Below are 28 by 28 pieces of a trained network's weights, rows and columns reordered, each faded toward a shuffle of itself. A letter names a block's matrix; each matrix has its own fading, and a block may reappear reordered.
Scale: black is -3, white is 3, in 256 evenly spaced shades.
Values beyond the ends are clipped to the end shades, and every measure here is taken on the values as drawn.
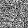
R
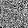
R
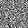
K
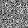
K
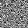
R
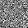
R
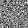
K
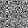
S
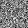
R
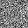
R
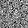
R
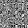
S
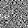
S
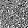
K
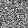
R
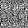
S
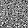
K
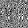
S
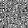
S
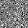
S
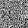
S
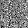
K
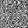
S
